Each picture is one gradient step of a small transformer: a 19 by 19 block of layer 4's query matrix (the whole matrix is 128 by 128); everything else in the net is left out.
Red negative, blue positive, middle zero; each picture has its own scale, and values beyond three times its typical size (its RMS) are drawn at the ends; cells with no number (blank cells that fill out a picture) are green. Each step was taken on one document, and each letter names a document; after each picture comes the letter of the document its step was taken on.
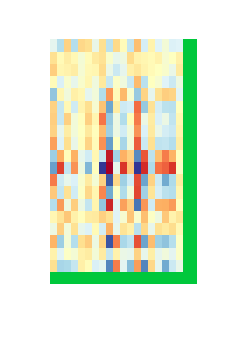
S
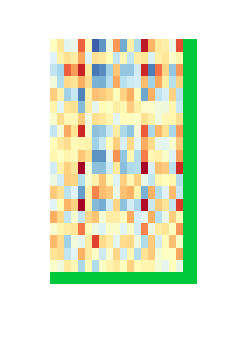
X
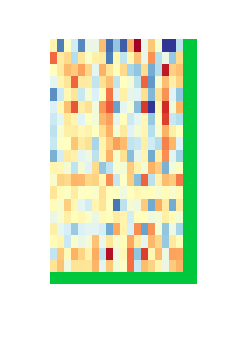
S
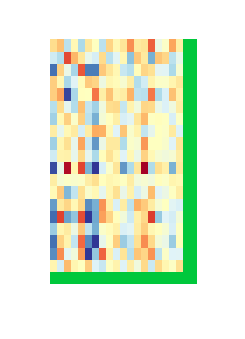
X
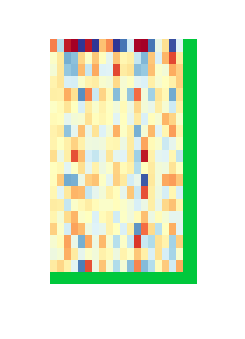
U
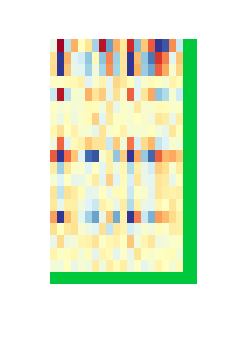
U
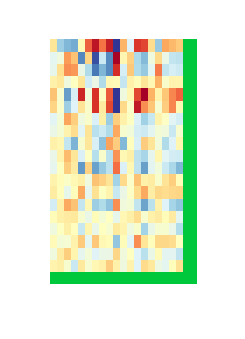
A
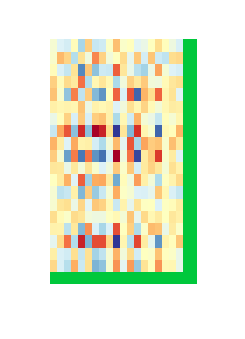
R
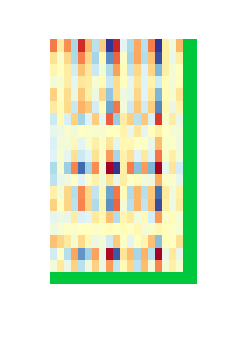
S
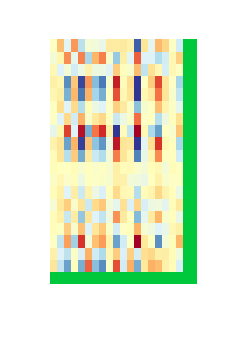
R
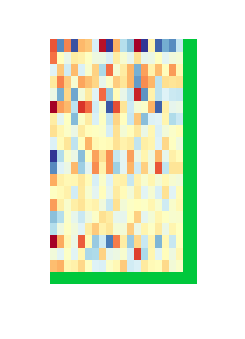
S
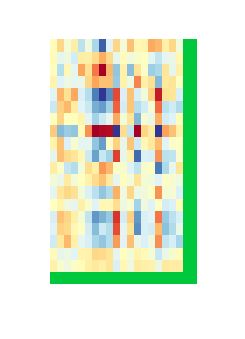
A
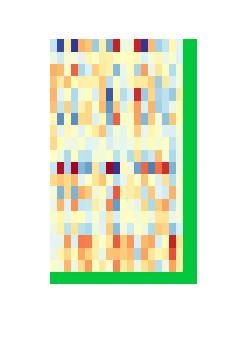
S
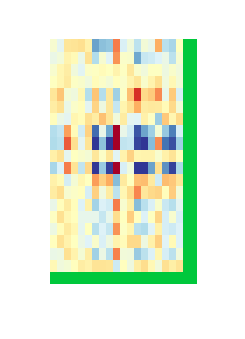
A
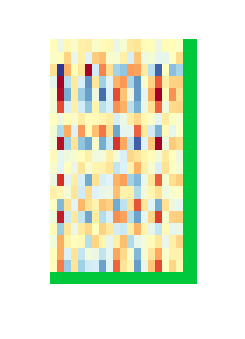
R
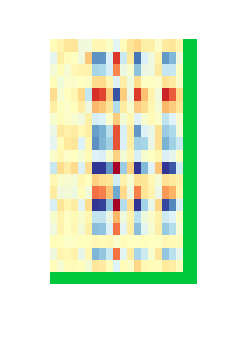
A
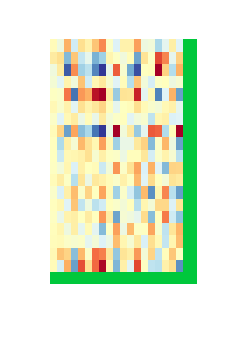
R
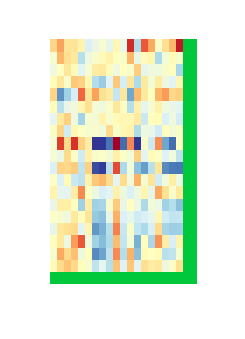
A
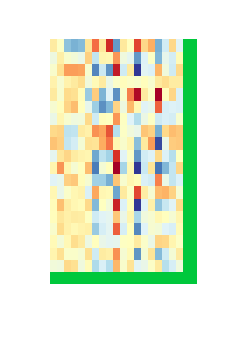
A
